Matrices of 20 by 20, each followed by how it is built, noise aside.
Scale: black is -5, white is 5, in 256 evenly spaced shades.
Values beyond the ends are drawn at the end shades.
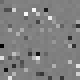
sparse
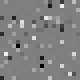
sparse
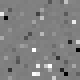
sparse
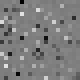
sparse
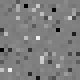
sparse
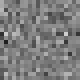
low rank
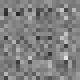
low rank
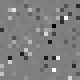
sparse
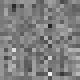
low rank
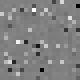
sparse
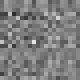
low rank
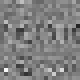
low rank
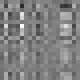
low rank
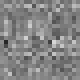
low rank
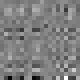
low rank
